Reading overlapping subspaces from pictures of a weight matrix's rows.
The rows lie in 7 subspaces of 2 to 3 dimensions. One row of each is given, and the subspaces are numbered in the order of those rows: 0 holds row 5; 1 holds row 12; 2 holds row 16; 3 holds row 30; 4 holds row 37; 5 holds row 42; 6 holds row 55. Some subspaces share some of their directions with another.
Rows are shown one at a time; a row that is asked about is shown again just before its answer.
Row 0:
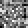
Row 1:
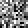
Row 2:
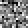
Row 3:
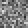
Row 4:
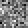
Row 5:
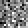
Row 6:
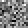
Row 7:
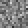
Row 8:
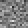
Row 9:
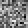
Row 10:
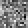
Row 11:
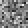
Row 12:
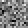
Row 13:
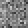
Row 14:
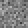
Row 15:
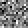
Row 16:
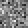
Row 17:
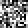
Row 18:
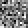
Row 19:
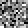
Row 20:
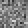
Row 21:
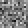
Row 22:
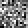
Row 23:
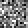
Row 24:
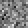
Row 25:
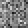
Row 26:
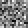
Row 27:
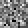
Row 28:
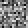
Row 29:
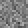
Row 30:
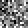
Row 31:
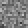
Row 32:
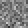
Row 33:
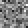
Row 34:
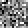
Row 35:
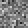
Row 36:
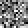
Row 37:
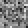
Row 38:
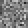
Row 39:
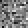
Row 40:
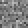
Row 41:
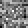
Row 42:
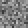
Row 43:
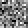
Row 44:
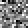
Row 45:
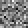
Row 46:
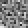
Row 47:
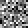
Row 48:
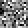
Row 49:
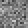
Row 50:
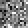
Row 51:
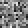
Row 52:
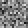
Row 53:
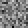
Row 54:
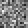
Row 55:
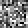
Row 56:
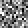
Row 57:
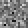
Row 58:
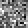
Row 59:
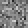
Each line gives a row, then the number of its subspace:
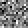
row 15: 6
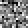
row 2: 4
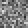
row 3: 5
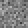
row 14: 5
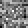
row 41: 4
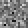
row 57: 0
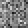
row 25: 0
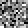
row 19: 3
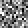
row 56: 5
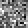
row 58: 6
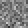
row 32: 0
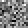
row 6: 1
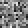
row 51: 3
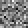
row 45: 2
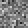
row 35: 4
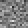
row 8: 1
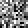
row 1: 3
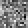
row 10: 6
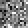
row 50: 0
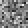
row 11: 3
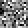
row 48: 6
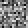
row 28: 3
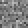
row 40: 4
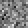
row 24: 0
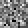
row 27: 0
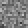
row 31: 1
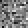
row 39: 3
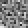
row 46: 1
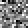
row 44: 4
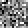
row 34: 2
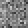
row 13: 0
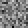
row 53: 5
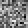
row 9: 6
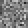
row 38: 6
